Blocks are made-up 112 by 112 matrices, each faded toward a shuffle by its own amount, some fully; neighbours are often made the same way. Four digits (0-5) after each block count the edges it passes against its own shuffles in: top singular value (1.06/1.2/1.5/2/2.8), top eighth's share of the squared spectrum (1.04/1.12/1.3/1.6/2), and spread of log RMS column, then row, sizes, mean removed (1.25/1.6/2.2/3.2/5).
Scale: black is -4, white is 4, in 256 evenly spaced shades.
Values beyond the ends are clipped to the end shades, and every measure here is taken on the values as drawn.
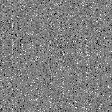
3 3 2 0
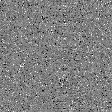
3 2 0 0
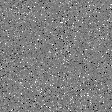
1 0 0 0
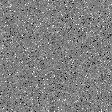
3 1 1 0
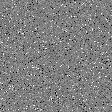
0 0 0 0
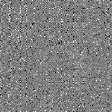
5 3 3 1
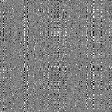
5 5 4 3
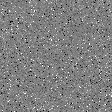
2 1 0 0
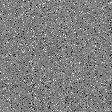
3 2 1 0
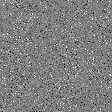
2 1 0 0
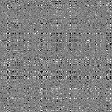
5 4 3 3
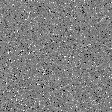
1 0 0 0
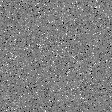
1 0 0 0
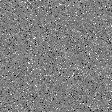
2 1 0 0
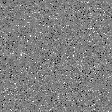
3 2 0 1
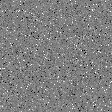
1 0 0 0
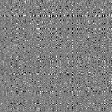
5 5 3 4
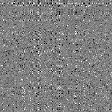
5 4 3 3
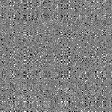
5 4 3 3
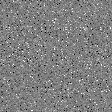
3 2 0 1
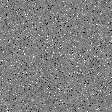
0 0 0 0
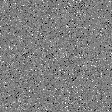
3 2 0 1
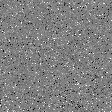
0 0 0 0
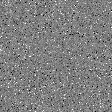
0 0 0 0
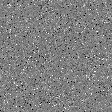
1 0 0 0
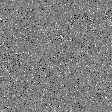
0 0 0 0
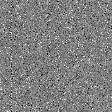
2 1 2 0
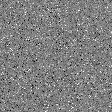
0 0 0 0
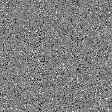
1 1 2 0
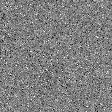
0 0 1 0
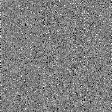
1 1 3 0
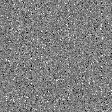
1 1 2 0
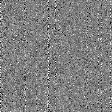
2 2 3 0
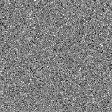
4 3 2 1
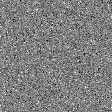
1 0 0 0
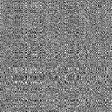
5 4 3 3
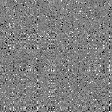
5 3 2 2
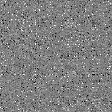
4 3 1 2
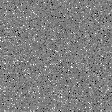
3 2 0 0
